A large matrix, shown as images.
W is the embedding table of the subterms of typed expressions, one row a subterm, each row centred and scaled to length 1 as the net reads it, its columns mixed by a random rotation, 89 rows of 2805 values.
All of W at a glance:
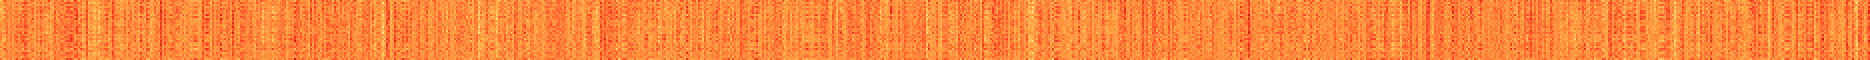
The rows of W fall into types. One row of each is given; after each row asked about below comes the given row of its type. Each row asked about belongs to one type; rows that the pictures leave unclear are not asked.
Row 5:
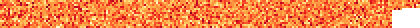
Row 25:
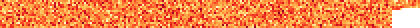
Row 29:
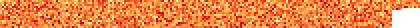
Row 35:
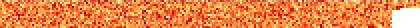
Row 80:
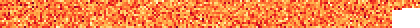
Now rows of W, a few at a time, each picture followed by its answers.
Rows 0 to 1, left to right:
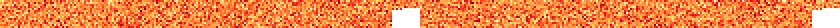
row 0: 29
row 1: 29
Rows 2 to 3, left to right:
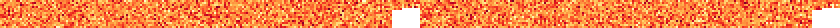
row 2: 5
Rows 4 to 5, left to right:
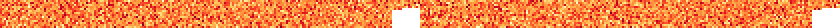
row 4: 80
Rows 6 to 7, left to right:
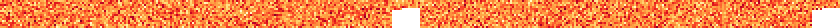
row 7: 29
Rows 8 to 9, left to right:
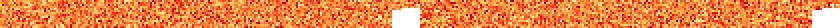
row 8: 5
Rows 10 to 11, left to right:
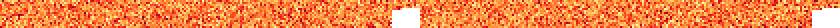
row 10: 35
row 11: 29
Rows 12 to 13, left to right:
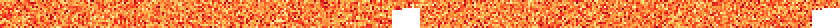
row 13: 29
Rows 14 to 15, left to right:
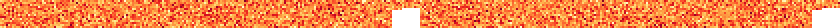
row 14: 5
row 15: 29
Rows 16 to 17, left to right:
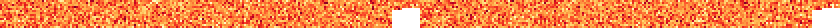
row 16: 80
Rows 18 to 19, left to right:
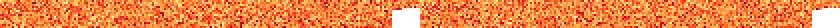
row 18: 29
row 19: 29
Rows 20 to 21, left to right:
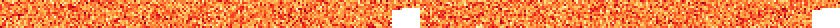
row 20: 35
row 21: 5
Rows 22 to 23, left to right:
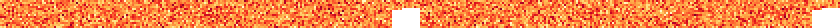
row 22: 5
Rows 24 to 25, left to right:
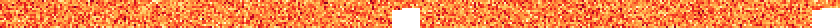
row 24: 80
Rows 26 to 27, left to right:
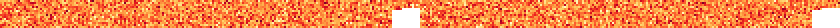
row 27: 5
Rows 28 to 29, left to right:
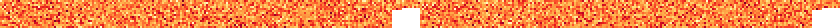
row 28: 29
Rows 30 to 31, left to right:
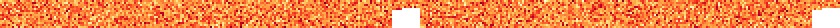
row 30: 29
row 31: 5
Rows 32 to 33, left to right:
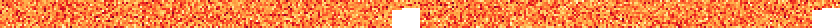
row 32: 35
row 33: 80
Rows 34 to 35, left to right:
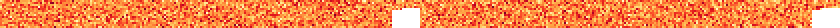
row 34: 29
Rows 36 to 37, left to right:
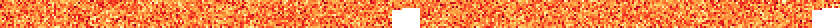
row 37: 80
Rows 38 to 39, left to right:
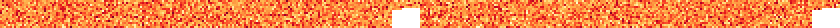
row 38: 35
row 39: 5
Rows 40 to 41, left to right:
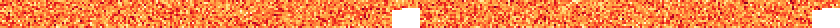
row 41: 80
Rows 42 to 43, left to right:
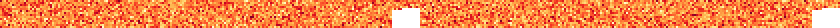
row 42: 80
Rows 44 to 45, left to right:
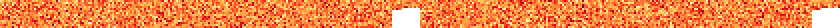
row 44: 29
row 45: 25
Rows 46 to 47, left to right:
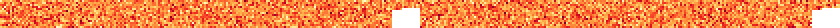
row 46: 5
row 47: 35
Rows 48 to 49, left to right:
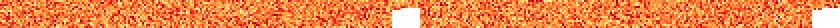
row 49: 5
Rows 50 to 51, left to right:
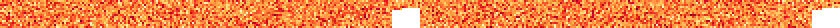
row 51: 35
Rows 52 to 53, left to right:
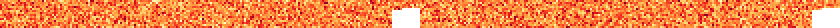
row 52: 80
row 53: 35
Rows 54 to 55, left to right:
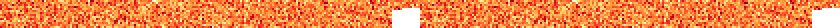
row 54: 80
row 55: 80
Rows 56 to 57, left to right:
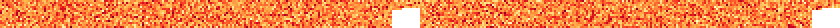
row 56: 35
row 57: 35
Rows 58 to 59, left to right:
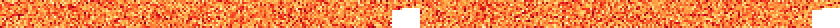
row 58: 35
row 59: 35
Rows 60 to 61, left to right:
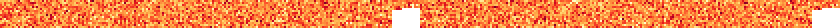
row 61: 80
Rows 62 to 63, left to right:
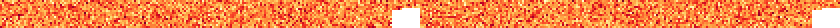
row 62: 35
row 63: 5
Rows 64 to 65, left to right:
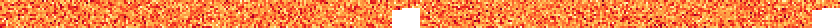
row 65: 29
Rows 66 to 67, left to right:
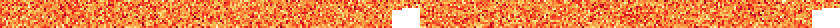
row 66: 80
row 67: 5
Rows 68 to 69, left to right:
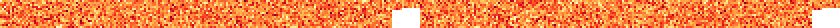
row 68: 5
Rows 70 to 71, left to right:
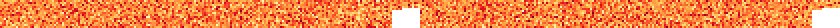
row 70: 35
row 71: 35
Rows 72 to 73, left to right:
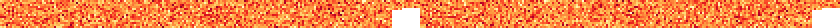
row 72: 5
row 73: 5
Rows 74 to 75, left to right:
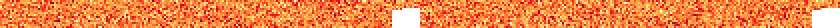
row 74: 29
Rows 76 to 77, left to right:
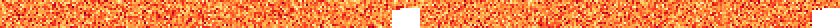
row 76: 35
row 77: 29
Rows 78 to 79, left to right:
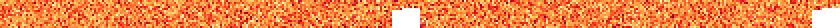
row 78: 29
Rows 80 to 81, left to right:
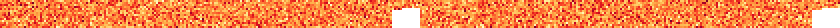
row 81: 5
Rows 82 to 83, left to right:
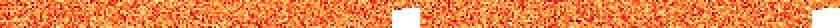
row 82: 80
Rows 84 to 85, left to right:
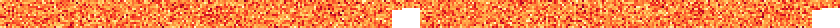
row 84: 5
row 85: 25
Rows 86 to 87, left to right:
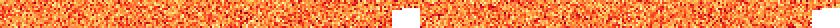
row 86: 29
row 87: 35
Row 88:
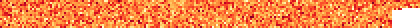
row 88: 80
